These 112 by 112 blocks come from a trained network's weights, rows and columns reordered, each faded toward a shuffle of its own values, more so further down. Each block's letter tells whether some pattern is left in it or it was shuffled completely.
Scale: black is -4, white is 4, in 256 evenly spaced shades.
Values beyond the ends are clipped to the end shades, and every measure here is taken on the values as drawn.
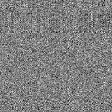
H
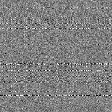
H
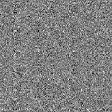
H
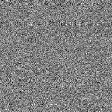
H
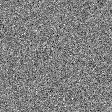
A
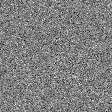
A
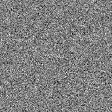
H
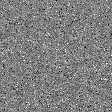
A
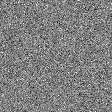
A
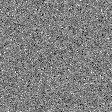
A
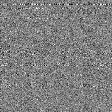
H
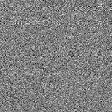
H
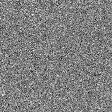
H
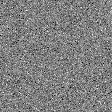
A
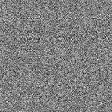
H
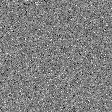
A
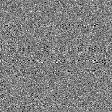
H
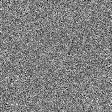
H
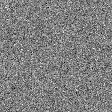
A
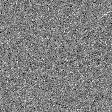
A
